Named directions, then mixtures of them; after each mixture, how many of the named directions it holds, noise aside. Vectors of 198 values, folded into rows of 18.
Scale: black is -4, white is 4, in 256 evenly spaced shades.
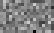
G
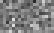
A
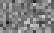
two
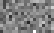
one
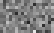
one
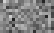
two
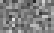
one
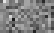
two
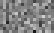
two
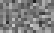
two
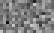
two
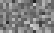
two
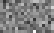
one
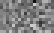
two
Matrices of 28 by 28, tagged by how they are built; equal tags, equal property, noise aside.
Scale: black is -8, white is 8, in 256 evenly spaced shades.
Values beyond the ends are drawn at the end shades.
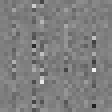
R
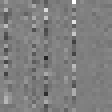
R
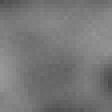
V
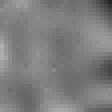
V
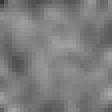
V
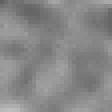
V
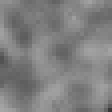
V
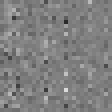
R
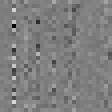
R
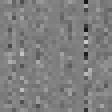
R
